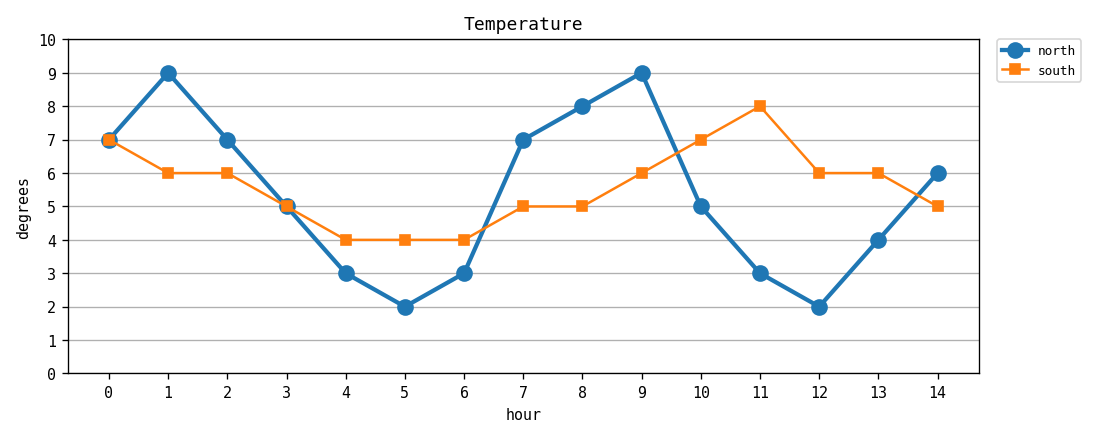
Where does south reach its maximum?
11
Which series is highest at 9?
north
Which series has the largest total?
south
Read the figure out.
Title: Temperature
x-axis: hour, ticks 0 1 2 3 4 5 6 7 8 9 10 11 12 13 14
y-axis: degrees, ticks 0 1 2 3 4 5 6 7 8 9 10
Legend: north, south
Values:
north: 7 9 7 5 3 2 3 7 8 9 5 3 2 4 6
south: 7 6 6 5 4 4 4 5 5 6 7 8 6 6 5
